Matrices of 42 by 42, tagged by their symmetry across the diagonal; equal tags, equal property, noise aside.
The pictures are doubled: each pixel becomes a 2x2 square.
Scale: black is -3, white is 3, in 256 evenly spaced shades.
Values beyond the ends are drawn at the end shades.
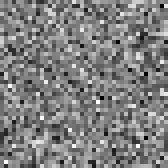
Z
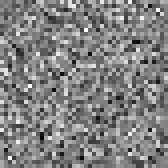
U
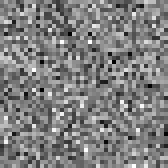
Z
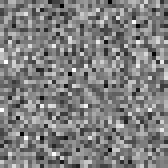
Z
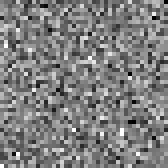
Z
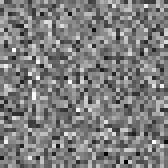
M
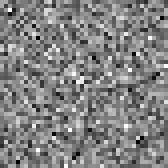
U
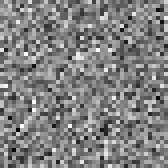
M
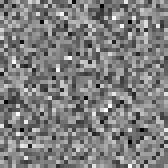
U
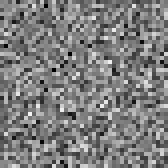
U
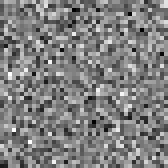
Z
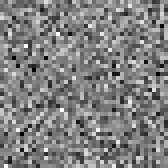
M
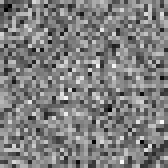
U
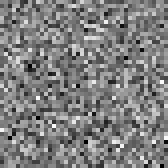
M
